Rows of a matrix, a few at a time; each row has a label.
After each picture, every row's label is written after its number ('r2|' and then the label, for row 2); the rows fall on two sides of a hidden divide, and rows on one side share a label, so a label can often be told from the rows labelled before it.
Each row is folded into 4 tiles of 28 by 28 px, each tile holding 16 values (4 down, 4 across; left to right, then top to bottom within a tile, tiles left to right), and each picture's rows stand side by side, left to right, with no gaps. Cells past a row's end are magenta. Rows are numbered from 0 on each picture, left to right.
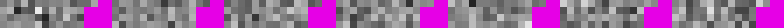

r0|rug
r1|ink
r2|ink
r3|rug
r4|ink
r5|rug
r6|rug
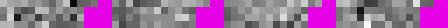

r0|rug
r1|ink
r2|ink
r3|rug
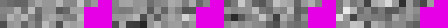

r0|ink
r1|ink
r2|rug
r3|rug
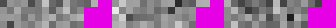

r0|ink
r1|rug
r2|rug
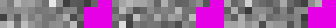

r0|rug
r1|rug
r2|rug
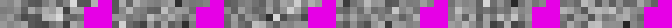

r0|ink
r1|rug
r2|ink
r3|ink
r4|rug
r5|rug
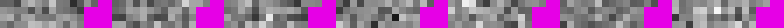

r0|rug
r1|ink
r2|rug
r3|ink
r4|rug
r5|rug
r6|ink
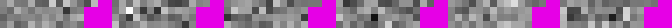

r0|ink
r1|rug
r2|rug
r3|ink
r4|ink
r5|rug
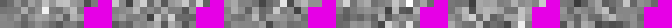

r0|ink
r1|ink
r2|rug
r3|ink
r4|ink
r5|ink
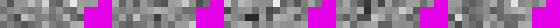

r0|ink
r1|ink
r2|rug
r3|rug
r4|ink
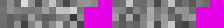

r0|rug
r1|rug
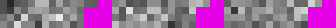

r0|ink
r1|ink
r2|ink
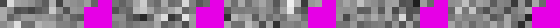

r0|rug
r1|ink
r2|ink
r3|rug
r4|rug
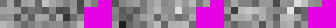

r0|rug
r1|ink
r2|ink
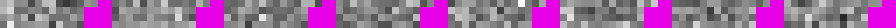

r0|rug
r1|rug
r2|rug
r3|ink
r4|ink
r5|rug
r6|ink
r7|ink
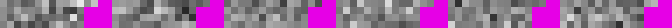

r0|ink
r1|rug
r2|ink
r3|rug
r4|rug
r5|rug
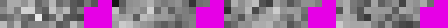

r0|rug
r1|rug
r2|rug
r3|rug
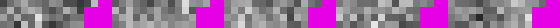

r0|rug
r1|ink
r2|rug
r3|ink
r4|ink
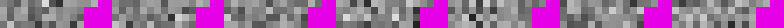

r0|ink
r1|ink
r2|rug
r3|ink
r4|rug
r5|rug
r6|ink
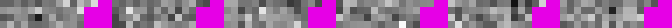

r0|ink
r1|ink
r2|rug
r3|rug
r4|rug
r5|ink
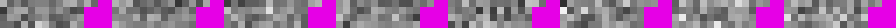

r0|ink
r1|rug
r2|ink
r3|rug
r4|rug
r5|ink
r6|ink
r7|rug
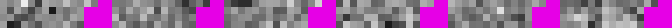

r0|ink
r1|rug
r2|ink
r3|rug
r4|rug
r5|ink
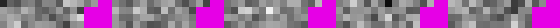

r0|ink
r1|rug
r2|ink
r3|ink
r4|rug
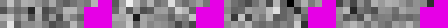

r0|rug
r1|rug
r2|rug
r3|rug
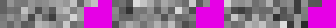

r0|ink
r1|rug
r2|rug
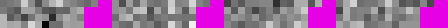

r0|rug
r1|ink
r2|ink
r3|rug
